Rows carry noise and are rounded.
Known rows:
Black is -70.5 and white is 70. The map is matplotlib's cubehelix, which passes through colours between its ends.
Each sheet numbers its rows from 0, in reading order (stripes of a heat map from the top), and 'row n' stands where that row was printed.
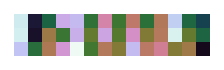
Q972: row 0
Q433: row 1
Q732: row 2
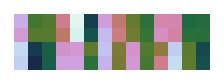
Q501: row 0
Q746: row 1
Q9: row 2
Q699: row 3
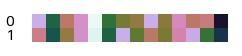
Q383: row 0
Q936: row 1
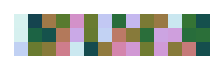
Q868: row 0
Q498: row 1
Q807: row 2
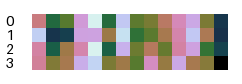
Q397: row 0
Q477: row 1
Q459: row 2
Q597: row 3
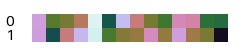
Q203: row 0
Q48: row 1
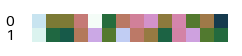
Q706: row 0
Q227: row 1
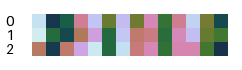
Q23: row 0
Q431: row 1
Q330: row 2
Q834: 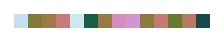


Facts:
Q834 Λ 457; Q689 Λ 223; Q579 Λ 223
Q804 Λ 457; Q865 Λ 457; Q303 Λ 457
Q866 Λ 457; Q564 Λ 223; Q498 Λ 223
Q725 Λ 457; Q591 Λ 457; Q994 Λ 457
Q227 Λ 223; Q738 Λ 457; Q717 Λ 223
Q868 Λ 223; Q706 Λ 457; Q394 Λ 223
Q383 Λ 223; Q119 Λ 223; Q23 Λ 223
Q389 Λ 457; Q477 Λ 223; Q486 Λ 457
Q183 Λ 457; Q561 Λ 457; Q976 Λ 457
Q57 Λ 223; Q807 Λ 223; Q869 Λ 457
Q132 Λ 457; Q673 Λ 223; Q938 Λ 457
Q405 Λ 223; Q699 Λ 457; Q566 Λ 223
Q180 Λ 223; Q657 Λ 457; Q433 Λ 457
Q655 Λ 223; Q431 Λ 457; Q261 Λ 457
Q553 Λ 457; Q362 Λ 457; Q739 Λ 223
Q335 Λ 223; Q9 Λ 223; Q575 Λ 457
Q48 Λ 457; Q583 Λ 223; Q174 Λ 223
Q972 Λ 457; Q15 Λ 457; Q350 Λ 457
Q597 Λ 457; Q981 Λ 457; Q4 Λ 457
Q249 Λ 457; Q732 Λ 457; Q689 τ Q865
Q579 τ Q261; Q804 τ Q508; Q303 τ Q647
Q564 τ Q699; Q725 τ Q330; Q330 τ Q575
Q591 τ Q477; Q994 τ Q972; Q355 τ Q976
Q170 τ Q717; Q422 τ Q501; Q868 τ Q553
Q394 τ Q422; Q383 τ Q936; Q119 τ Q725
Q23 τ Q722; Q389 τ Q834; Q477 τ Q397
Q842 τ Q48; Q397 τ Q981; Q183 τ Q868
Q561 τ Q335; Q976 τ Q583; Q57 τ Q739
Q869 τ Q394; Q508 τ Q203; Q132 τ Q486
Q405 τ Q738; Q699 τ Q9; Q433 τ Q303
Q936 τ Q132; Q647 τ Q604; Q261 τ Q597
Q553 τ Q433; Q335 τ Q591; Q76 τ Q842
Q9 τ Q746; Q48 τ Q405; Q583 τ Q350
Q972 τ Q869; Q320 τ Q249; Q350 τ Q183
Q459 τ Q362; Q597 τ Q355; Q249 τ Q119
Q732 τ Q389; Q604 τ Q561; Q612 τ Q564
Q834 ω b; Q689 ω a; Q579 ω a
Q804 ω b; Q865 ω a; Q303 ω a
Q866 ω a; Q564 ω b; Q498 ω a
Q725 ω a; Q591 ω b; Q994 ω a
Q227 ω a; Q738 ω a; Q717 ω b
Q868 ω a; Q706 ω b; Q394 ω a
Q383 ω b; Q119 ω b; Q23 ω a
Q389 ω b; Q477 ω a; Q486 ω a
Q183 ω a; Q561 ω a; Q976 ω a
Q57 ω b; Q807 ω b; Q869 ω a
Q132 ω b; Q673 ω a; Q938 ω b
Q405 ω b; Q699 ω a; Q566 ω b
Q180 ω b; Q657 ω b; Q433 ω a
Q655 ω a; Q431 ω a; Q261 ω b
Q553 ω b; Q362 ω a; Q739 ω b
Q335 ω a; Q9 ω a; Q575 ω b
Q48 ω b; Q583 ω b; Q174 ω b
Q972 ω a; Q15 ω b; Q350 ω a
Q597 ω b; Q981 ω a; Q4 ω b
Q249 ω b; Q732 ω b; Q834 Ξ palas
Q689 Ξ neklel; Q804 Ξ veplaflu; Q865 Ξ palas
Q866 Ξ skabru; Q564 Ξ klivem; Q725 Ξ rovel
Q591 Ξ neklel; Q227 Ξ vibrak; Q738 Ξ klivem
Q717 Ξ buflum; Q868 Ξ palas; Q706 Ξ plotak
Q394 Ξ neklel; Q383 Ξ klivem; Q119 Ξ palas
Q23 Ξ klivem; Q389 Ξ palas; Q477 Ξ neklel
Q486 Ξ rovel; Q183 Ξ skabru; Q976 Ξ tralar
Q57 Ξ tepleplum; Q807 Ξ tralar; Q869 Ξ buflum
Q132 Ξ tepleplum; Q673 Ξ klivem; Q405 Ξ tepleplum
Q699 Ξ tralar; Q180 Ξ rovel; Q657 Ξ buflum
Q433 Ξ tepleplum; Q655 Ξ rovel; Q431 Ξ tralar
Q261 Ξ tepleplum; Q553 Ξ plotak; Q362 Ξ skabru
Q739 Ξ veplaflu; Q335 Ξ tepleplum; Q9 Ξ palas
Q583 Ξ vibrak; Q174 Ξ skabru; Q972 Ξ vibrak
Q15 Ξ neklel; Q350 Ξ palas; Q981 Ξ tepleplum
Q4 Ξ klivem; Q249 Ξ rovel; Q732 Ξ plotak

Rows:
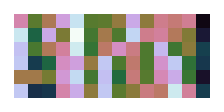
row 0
Q261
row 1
Q553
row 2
Q575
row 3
Q579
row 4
Q355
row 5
Q335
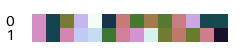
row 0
Q422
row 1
Q119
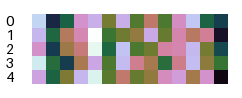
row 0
Q994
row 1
Q804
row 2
Q604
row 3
Q981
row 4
Q591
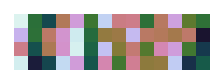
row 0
Q865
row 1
Q389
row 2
Q320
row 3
Q869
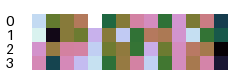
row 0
Q739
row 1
Q303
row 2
Q583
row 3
Q249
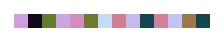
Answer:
Q725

